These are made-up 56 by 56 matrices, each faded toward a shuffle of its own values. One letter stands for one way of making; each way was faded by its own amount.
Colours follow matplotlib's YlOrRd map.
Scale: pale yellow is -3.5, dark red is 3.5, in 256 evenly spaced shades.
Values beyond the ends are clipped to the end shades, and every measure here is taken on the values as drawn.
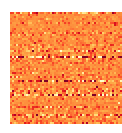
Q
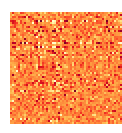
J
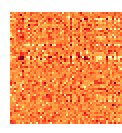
J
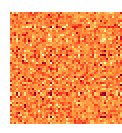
J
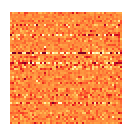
Q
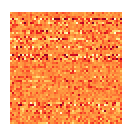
Q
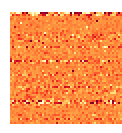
Q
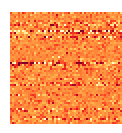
Q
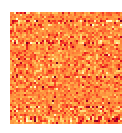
J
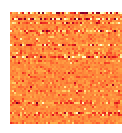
Q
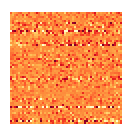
Q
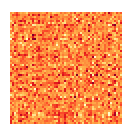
J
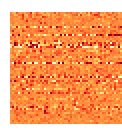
Q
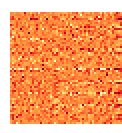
J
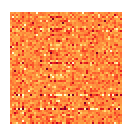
J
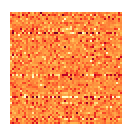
J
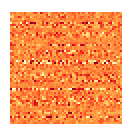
Q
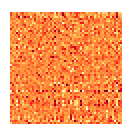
J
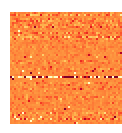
Q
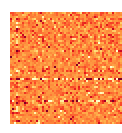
J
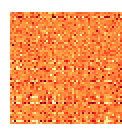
J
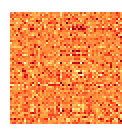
J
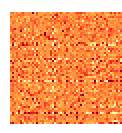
J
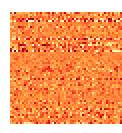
Q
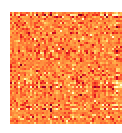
J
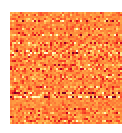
Q
